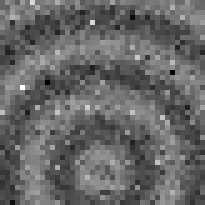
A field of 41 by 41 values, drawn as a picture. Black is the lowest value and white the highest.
There is no seam. The values follow a bell shape. On average the colour sits 40% of the way up the scale. Concentric rings centre on the bottom middle.
